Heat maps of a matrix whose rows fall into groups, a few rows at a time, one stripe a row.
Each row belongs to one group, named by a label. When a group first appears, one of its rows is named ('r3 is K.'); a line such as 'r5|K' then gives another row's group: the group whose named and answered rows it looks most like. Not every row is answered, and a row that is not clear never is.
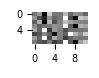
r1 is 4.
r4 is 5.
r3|4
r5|5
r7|4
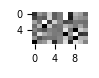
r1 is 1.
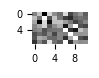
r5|5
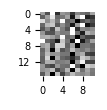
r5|4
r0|5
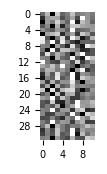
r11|4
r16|1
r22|5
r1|1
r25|4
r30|1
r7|5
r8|4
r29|1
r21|5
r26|5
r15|1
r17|4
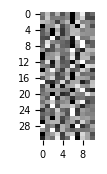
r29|5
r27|1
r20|4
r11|1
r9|4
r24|1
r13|4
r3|1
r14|1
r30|1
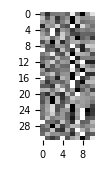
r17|4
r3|1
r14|4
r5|5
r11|1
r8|4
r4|5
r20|5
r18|1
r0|4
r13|1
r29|5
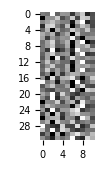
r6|4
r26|1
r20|5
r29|5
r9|5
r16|4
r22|1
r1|1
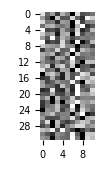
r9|1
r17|4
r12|4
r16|5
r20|5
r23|1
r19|5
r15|1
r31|4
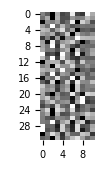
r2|1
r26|4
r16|1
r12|1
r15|5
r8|5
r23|1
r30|1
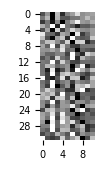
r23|4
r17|5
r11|1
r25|5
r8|5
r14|5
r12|5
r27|4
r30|1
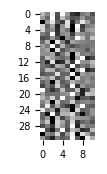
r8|5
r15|1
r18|1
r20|4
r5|5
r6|5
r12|5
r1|5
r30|1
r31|4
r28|1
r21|5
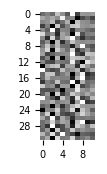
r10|4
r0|1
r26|5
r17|1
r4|5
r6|4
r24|1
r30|5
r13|1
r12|4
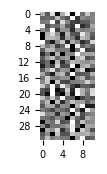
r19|5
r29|1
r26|4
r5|1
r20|5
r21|5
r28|4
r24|4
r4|5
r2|5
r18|5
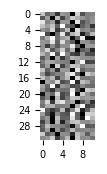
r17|1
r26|4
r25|4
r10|5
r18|5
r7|5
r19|4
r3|5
